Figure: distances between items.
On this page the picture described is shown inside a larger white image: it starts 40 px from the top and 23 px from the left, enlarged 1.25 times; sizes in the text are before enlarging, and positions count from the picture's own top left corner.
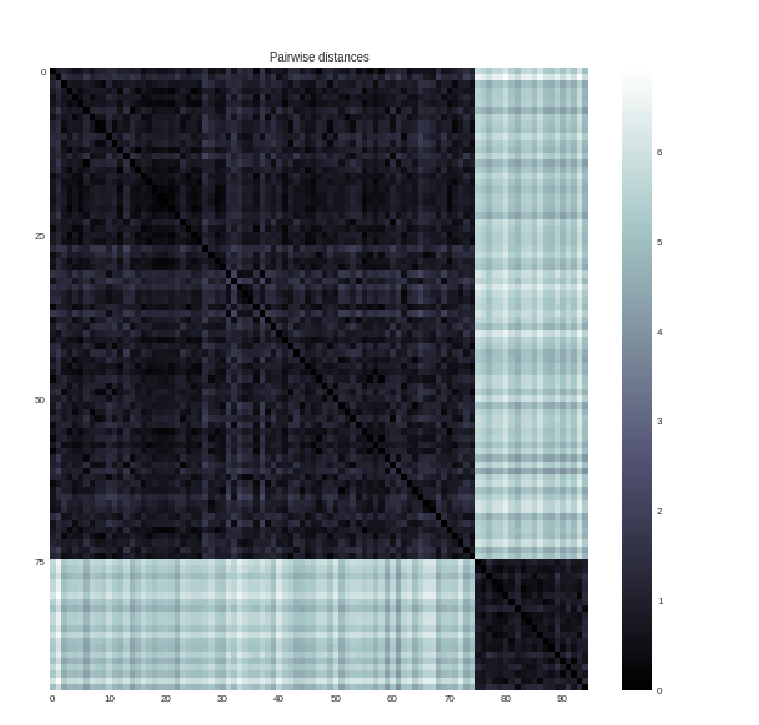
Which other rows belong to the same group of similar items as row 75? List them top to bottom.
76, 77, 78, 79, 80, 81, 82, 83, 84, 85, 86, 87, 88, 89, 90, 91, 92, 93, 94
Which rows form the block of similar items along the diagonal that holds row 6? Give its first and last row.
0 to 74
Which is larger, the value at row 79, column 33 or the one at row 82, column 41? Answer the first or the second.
the first
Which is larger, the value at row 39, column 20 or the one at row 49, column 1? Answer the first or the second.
the second
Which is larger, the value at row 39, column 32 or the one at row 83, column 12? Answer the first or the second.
the second
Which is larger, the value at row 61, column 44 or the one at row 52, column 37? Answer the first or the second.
the second
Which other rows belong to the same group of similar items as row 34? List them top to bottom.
0, 1, 2, 3, 4, 5, 6, 7, 8, 9, 10, 11, 12, 13, 14, 15, 16, 17, 18, 19, 20, 21, 22, 23, 24, 25, 26, 27, 28, 29, 30, 31, 32, 33, 35, 36, 37, 38, 39, 40, 41, 42, 43, 44, 45, 46, 47, 48, 49, 50, 51, 52, 53, 54, 55, 56, 57, 58, 59, 60, 61, 62, 63, 64, 65, 66, 67, 68, 69, 70, 71, 72, 73, 74
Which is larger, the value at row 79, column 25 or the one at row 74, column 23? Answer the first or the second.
the first
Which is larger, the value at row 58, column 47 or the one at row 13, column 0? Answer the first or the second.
the second
